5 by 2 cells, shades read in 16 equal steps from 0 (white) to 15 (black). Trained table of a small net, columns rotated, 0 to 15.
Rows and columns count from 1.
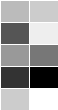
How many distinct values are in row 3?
2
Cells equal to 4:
1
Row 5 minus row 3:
-3 -8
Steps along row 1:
down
